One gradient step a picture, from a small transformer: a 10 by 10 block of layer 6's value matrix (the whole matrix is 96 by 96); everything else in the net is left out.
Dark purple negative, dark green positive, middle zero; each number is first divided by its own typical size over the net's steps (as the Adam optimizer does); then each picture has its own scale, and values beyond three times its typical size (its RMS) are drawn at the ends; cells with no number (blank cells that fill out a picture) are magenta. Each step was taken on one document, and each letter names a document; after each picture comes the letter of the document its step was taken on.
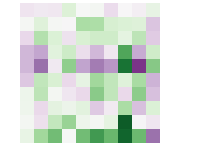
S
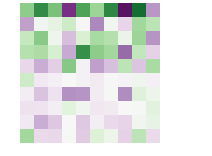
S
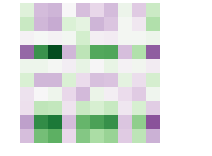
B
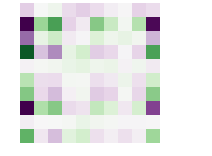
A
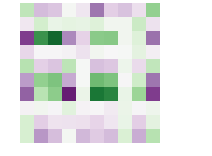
B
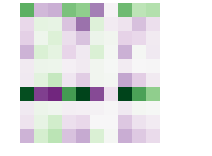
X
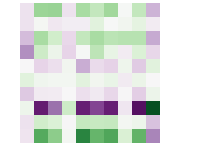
B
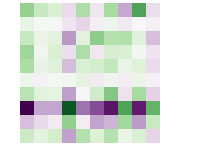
S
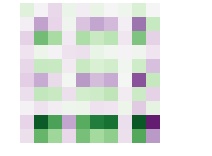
B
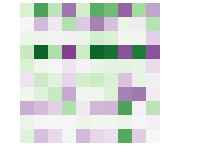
S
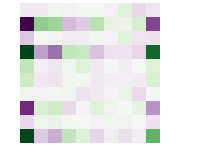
A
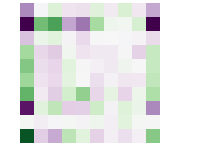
A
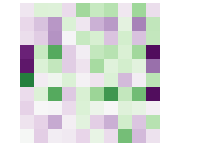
A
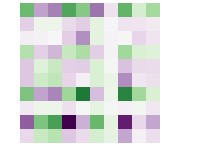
X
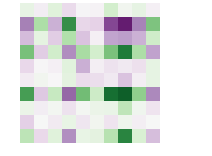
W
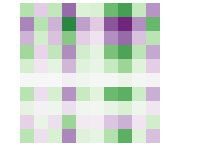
W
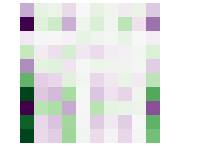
A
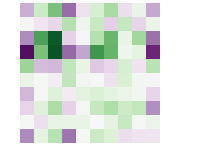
B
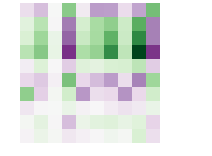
S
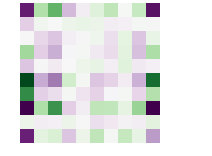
A
